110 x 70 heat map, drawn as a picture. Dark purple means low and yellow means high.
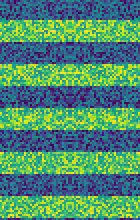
The values spread evenly over their range. Stripes running across repeat 5 times from top to bottom. The left and right halves mirror each other.
